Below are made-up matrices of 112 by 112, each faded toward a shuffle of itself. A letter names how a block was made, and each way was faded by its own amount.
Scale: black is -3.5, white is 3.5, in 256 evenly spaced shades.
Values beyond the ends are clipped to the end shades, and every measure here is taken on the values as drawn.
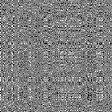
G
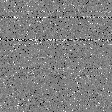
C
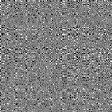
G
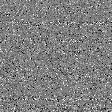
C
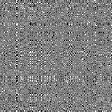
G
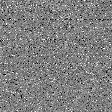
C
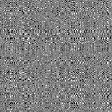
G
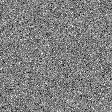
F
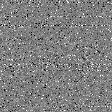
C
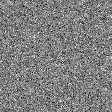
F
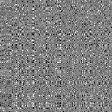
G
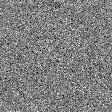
F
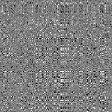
G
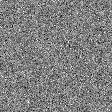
F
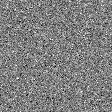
F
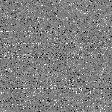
C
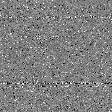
C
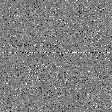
C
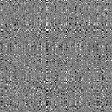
G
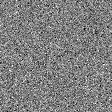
F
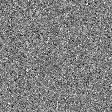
F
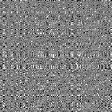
G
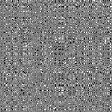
G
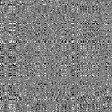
G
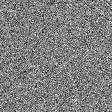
F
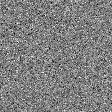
F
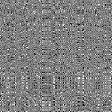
G
